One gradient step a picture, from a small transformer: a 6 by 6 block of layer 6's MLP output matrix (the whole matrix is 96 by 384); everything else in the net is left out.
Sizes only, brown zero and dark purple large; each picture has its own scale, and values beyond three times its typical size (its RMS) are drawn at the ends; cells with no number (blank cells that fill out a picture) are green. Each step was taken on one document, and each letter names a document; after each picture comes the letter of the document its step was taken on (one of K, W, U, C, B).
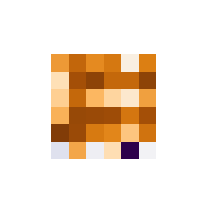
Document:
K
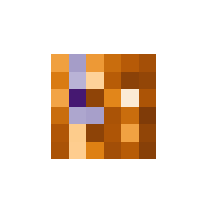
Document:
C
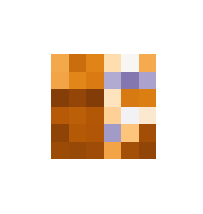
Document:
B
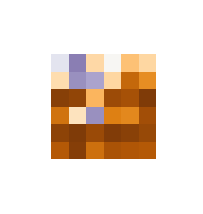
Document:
C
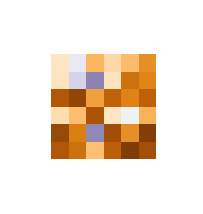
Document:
C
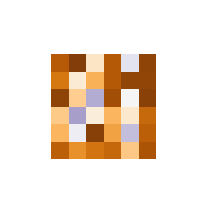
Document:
C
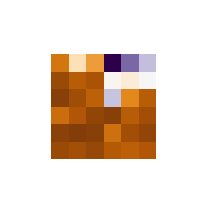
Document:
B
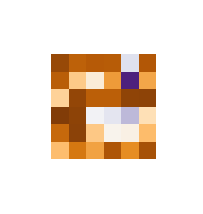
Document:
K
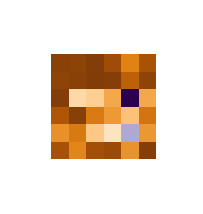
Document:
K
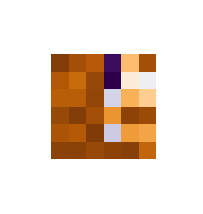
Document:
B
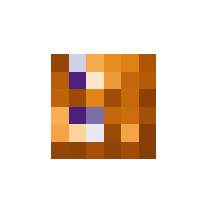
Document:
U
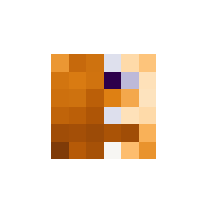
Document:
B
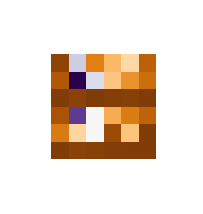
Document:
U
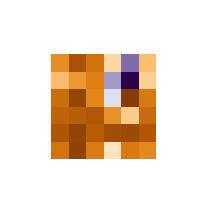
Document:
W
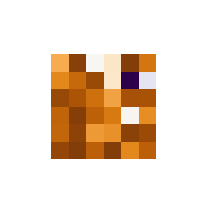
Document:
W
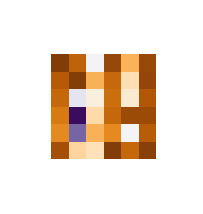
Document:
C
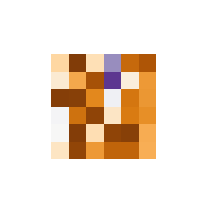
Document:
W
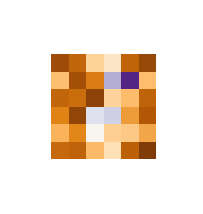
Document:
W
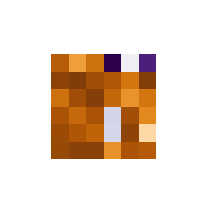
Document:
B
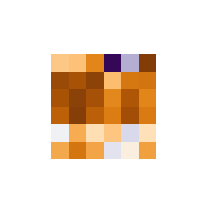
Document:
W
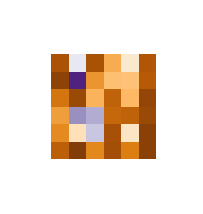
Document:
U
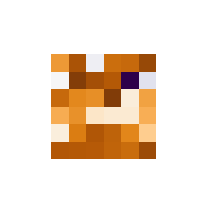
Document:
W
